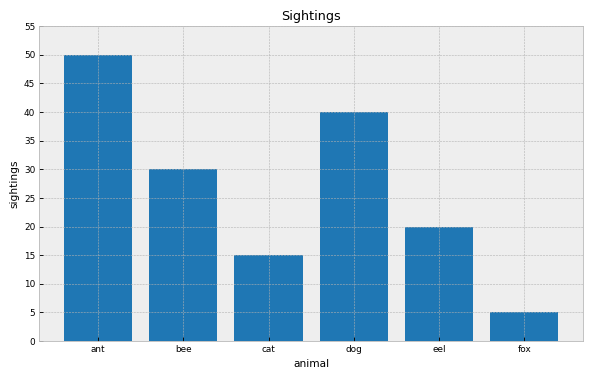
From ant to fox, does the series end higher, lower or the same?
lower
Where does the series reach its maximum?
ant
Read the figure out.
Title: Sightings
x-axis: animal, ticks ant bee cat dog eel fox
y-axis: sightings, ticks 0 5 10 15 20 25 30 35 40 45 50 55
Values:
50 30 15 40 20 5
